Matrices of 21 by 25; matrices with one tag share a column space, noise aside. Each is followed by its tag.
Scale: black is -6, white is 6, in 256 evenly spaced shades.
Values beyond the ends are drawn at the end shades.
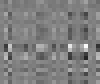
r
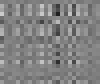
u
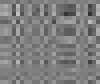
u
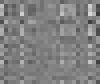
u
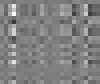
u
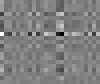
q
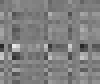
r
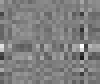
r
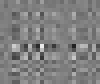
r
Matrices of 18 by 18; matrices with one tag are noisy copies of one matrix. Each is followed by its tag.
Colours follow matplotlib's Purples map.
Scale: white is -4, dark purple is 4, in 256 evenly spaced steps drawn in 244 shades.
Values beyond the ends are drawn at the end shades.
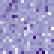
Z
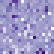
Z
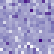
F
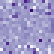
F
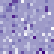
Z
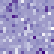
Z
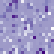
Z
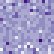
F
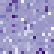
Z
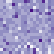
F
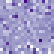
F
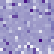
F
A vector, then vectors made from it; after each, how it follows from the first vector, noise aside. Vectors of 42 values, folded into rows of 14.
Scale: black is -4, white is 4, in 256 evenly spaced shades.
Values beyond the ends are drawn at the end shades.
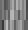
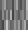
sign-scrambled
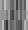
negated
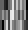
scaled up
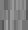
shrunk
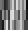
scaled up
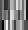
scaled up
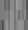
shrunk
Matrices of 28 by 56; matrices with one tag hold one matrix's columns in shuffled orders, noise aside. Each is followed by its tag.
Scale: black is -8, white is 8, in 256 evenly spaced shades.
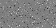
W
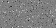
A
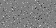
W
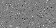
W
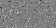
A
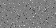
W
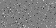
W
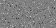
W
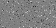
A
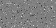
W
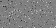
A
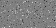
A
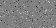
A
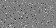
W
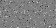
A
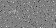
A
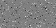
W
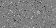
A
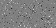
W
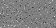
W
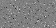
W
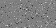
W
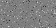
A
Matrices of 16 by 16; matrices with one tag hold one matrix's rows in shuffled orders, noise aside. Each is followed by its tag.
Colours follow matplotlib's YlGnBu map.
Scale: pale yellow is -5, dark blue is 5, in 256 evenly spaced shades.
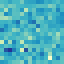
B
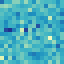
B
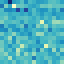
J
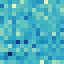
J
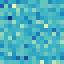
J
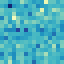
J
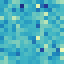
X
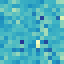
X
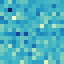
J
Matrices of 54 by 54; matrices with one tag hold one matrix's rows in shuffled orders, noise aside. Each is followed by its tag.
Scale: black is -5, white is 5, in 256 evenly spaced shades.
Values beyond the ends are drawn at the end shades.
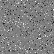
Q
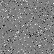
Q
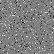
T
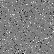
T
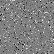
T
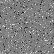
T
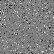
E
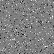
T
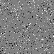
E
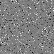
E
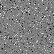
E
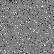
E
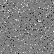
Q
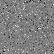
Q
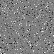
E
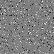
E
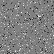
Q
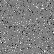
E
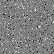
Q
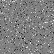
T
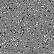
E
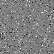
E
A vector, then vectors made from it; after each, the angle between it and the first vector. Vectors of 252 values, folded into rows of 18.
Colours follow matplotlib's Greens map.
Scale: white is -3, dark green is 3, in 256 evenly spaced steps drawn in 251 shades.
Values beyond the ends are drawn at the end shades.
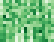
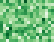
orthogonal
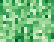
nearly opposite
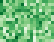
partly opposed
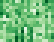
nearly opposite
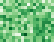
partly aligned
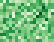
orthogonal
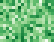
partly opposed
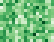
partly aligned
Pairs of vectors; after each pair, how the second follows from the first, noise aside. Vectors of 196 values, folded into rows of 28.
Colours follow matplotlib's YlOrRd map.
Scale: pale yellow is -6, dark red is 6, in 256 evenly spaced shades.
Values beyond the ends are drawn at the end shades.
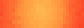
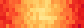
scaled up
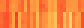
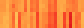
negated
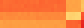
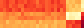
scaled up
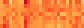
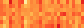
negated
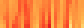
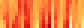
scaled up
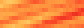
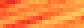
negated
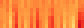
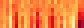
scaled up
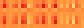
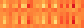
negated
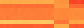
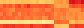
scaled up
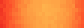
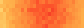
negated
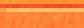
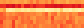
scaled up
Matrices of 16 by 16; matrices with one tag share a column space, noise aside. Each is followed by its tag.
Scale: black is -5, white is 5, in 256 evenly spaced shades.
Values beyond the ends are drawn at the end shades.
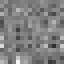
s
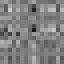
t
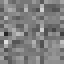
t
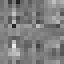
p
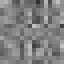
p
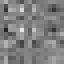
t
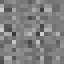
t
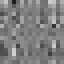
p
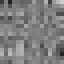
p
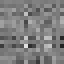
s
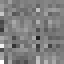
s
